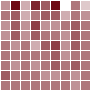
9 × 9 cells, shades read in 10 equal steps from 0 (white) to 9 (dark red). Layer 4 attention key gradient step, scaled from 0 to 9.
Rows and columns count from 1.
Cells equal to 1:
0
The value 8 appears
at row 1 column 4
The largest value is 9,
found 2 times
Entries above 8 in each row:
2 0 0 0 0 0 0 0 0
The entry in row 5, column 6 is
7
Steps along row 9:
same same same same same same down up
